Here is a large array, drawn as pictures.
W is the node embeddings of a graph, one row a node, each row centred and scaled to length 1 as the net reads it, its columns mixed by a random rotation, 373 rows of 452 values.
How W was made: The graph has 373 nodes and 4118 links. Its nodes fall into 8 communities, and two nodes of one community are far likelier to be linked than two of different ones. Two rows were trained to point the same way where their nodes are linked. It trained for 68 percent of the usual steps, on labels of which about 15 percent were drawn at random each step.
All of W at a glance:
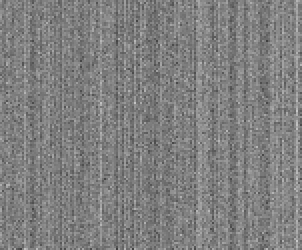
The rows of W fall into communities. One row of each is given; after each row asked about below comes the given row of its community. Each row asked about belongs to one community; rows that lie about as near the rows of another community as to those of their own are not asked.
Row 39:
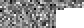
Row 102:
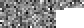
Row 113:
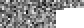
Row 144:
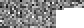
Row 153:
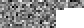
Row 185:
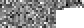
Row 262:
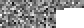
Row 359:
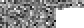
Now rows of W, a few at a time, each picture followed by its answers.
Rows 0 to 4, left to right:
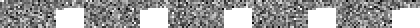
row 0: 359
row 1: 102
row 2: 113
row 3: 113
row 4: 113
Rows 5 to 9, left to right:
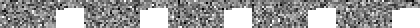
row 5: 113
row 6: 102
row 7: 113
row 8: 185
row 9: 113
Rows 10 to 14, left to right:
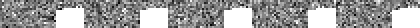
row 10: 185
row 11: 39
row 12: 144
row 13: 153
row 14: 185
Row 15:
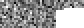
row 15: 359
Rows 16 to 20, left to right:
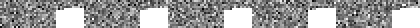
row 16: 113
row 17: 185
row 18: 102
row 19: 39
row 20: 144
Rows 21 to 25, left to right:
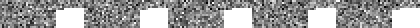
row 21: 153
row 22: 102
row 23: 113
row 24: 153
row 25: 359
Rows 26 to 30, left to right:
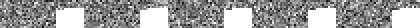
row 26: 39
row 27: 102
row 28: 153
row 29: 185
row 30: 185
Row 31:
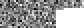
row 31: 102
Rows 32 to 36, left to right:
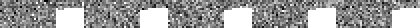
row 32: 39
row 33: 185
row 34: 113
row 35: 262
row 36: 153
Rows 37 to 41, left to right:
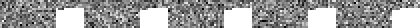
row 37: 153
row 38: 185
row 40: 185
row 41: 102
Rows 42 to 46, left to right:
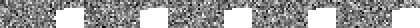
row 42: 262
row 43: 102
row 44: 262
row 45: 262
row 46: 102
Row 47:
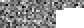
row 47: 144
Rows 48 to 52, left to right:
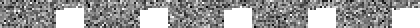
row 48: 153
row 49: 262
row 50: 113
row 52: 39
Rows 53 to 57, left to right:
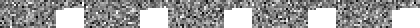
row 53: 144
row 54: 185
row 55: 153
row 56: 39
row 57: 359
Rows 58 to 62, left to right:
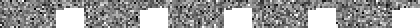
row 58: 113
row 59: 185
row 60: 153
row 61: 153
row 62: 153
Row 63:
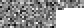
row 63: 153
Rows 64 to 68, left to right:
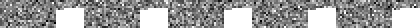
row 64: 39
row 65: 102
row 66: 39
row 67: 113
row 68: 39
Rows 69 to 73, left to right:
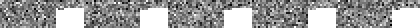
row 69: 39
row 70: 113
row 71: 144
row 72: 39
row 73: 359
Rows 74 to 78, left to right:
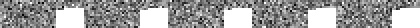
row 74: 153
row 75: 153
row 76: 359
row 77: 113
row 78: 262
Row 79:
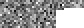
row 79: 262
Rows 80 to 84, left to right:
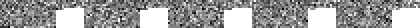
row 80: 144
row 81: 144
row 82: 102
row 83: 359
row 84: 102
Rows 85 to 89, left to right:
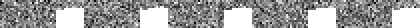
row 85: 102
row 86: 113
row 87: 153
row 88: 262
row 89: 39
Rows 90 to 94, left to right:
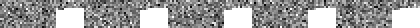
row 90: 262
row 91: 144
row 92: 153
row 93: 113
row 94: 113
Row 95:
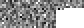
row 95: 39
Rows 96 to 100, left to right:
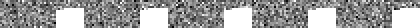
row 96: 39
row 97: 39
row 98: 113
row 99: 102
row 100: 39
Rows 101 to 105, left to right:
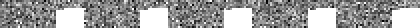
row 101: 262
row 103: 153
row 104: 39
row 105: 262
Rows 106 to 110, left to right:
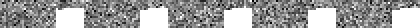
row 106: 102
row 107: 359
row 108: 185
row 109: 262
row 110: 39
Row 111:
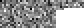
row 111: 262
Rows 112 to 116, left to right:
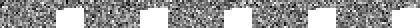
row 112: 185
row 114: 359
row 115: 262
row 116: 262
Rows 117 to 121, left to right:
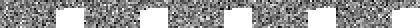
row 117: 39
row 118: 102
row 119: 144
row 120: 102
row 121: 185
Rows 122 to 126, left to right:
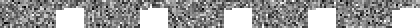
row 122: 144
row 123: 153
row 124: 39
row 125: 153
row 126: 144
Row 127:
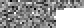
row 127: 113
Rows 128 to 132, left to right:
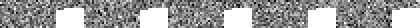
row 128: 185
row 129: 262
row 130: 185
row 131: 102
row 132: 102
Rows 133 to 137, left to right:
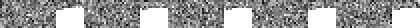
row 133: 185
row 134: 39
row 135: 39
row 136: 39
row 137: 39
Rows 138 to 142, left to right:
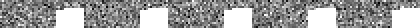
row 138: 359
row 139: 144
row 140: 262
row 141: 102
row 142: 153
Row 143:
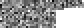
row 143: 185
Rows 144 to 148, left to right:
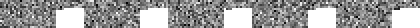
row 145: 113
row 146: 153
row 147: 144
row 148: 262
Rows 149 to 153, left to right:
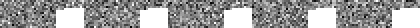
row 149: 102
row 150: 144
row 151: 144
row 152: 102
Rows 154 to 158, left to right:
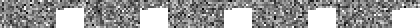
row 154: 153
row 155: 39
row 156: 39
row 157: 359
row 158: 153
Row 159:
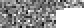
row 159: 102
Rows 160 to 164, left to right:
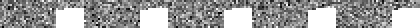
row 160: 153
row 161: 102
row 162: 185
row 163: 144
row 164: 359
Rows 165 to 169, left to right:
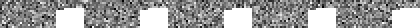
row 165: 185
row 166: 359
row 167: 185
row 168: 185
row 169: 262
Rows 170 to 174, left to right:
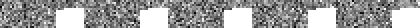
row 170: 185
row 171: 262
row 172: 102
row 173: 262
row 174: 102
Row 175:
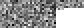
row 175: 39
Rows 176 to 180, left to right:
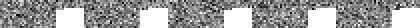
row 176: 153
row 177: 153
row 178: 113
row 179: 144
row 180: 359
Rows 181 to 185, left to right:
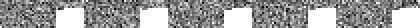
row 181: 153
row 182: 359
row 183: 185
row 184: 144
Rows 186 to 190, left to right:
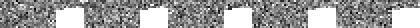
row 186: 102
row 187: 144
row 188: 262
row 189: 113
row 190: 39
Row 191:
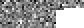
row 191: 262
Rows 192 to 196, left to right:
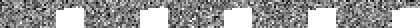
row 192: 185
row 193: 262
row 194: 359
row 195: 39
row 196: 113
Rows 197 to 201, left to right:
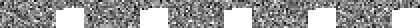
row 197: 185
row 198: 39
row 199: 153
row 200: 144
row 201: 185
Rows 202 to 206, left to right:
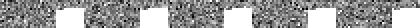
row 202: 359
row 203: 113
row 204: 153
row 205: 113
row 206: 39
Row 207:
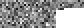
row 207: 262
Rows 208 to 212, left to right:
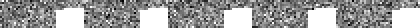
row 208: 359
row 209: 359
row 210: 144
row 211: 144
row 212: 102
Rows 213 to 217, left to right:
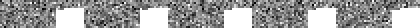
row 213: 113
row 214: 113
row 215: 102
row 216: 262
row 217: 102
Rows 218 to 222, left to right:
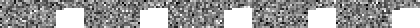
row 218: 359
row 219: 39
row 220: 144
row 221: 102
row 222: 262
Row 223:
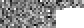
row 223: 359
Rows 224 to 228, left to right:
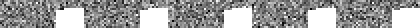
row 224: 262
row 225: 153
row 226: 153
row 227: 185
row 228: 39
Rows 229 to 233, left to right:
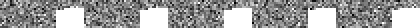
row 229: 113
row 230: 102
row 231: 262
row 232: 39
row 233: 39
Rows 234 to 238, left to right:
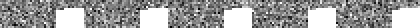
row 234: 153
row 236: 262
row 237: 113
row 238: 113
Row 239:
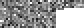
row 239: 153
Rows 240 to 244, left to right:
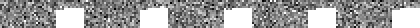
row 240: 153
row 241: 359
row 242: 113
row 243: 113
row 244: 113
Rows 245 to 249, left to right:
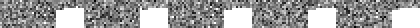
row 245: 153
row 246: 153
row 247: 153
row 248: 102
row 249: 359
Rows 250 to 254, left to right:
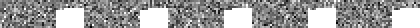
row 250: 153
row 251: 185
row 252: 262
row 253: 102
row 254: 359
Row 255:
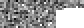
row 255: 102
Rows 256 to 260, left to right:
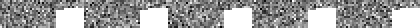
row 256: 153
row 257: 144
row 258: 144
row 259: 359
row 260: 359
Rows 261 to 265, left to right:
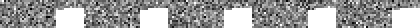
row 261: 359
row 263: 113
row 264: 185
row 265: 113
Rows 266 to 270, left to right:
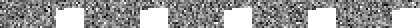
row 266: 359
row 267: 262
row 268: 262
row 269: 262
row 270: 153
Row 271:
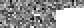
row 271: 113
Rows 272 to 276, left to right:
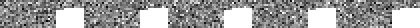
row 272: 262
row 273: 144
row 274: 262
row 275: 359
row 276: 39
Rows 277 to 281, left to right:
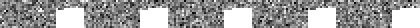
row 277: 39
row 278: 153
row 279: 102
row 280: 113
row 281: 153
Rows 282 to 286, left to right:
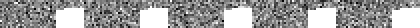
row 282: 102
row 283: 153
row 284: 359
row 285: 153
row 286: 359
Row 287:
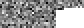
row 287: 153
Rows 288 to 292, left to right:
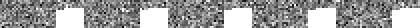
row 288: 153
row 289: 39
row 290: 39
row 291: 185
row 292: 359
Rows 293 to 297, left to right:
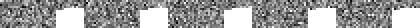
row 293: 144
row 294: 262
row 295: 113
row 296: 39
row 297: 39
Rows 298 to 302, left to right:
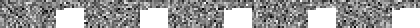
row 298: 262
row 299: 39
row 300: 39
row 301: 153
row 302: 113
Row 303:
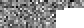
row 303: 153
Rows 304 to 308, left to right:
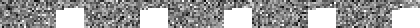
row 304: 153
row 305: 39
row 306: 185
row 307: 39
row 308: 102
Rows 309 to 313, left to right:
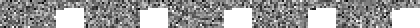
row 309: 113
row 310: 153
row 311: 185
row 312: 153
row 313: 359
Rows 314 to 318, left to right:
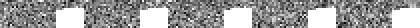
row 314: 153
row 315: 359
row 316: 359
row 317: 185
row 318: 262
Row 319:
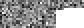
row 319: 144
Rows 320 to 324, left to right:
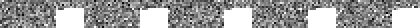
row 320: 359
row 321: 113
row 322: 359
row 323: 262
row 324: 39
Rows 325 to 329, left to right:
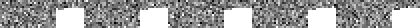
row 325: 113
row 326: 359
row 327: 113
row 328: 359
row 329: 185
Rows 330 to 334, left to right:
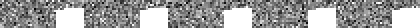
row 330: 102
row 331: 144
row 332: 144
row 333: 39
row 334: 185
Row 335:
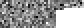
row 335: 144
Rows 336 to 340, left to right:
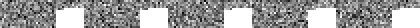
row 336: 153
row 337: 102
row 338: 39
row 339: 102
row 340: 153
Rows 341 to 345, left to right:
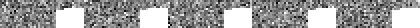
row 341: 262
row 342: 359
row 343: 113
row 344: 185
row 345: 102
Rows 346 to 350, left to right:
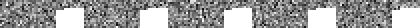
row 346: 262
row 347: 144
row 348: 144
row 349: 153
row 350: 153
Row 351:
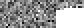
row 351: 39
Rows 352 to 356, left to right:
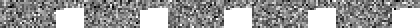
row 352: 113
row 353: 144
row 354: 359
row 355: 185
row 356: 39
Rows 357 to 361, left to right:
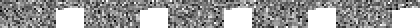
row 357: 39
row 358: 262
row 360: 359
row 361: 144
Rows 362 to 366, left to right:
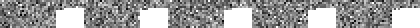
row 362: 144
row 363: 102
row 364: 359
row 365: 262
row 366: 39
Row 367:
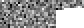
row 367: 144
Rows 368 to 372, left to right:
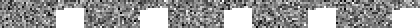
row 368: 153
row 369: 102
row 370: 144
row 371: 113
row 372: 102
